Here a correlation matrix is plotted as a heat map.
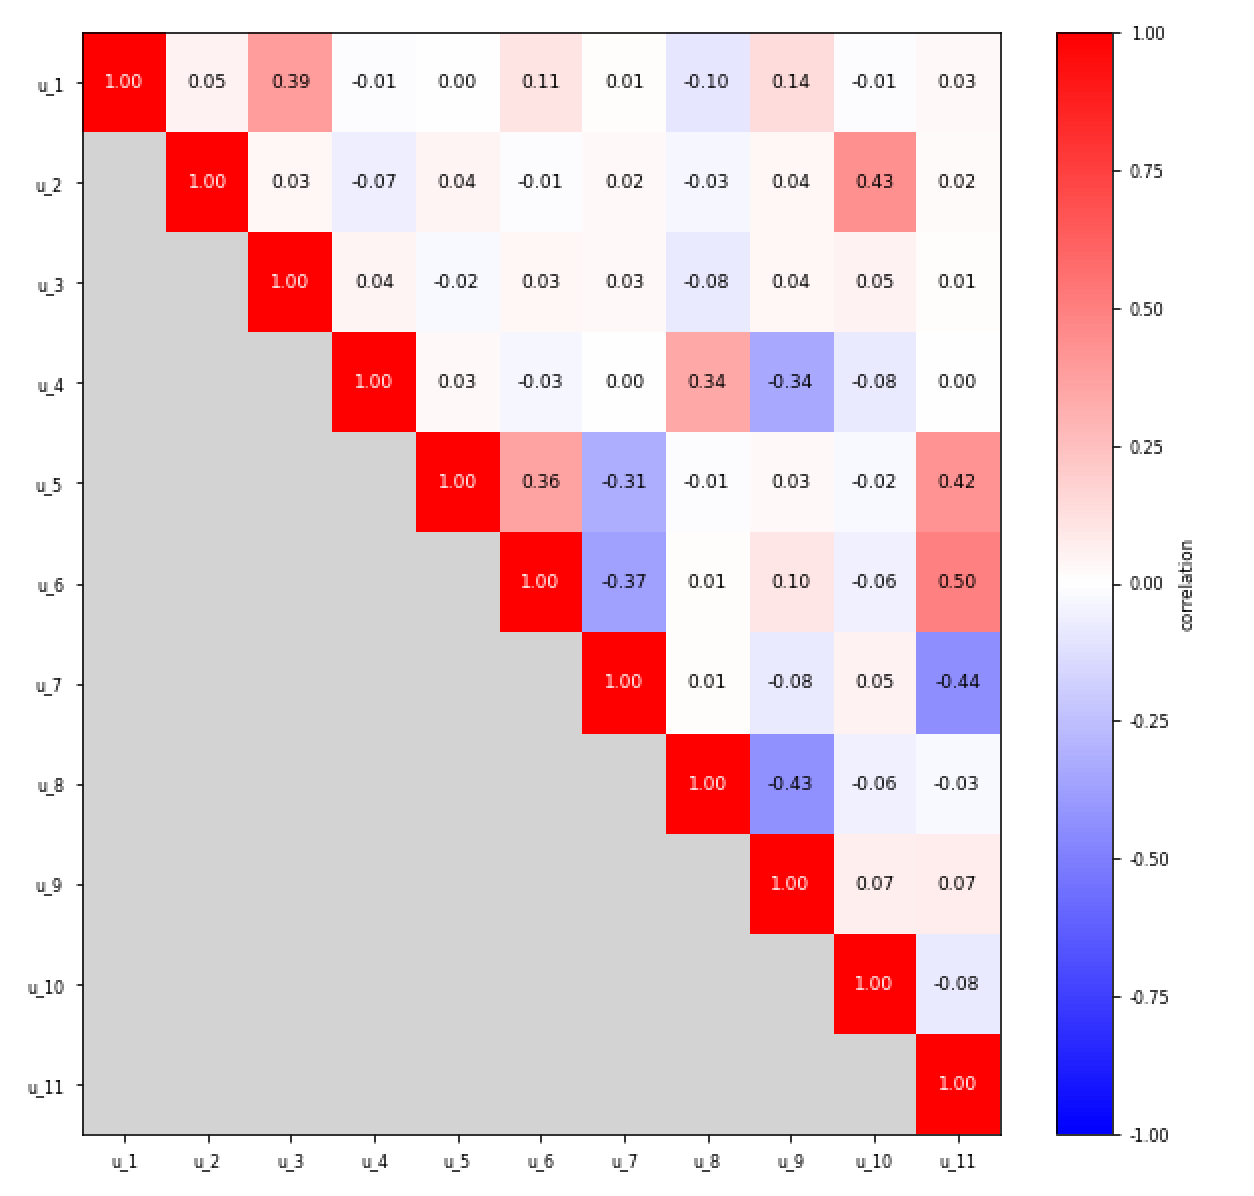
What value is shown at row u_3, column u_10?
0.05
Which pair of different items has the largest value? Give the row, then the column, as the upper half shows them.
u_6, u_11
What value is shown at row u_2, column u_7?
0.02
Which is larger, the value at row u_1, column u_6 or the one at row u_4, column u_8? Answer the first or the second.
the second
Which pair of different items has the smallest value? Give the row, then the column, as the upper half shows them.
u_7, u_11
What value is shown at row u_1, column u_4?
-0.01
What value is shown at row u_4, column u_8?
0.34
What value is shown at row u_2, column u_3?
0.03
